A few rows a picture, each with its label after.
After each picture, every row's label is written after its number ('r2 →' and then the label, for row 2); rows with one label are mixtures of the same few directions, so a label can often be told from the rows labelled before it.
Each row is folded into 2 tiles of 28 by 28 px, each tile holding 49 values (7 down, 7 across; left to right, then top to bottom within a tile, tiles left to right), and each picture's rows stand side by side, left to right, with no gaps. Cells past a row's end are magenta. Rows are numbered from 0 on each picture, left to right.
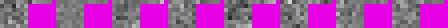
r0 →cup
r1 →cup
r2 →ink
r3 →cup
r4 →ink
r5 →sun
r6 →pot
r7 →cup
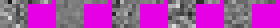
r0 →sun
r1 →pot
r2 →pot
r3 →pot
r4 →sun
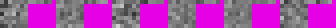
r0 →pot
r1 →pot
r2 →pot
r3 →sun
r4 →pot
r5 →sun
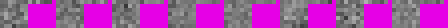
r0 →pot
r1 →ink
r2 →cup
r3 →pot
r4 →cup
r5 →ink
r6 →sun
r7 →ink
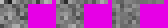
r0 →sun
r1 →sun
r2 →cup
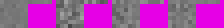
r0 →cup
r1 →pot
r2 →sun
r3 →cup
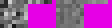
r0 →pot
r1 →ink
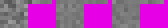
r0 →cup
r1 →cup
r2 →sun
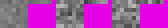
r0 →sun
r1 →pot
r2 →ink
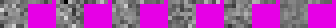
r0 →cup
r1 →sun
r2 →cup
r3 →ink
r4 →pot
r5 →pot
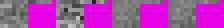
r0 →pot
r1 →ink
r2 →ink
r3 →ink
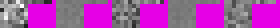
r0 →ink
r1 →ink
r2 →ink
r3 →ink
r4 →pot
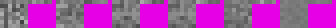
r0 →cup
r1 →pot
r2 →pot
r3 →pot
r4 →ink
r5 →sun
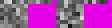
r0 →sun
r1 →pot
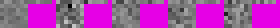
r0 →sun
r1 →cup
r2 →sun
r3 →sun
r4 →pot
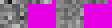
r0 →sun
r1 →ink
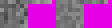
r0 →ink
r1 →ink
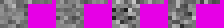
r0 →cup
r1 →sun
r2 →sun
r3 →pot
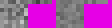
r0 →ink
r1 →pot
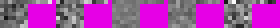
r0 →ink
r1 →sun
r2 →sun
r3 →pot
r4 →sun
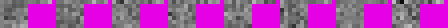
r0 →ink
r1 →ink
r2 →sun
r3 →pot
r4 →pot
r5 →cup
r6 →cup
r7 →sun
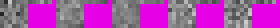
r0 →pot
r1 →ink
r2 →cup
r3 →ink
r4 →ink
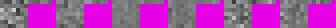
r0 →sun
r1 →pot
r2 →cup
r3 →cup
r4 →sun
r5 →pot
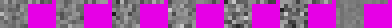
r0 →pot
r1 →pot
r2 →pot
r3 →cup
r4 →sun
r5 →cup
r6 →cup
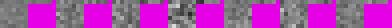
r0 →sun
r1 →pot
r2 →sun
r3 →pot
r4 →ink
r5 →cup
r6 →pot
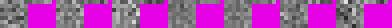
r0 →sun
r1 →ink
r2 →ink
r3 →cup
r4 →ink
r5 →pot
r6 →sun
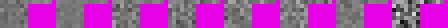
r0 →ink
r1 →cup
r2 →cup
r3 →cup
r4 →sun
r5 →ink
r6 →cup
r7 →cup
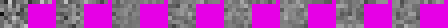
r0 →pot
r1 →sun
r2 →pot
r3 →pot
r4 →ink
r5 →ink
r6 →pot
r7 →pot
